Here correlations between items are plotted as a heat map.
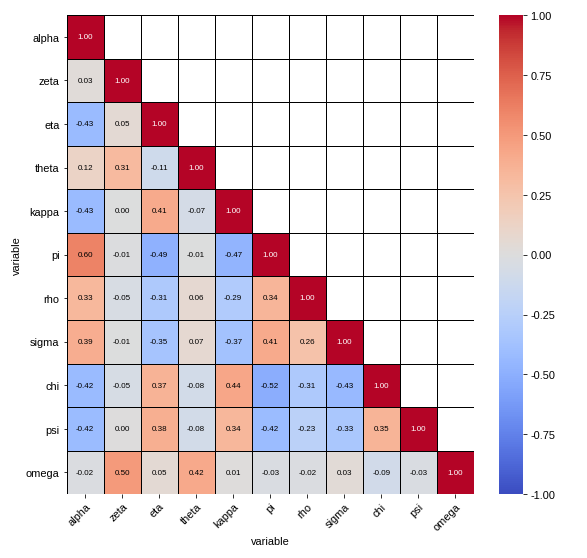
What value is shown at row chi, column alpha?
-0.42
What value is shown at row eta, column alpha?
-0.43
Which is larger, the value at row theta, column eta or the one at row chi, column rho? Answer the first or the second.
the first
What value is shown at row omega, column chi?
-0.09
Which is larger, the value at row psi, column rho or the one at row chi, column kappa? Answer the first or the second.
the second
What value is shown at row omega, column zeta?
0.50
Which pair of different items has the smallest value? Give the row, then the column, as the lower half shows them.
chi, pi
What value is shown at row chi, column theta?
-0.08
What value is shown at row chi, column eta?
0.37
